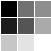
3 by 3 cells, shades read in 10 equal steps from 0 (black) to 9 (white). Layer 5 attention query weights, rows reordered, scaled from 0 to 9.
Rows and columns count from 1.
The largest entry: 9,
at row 3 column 3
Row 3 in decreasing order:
9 8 7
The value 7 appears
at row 3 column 1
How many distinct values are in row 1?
3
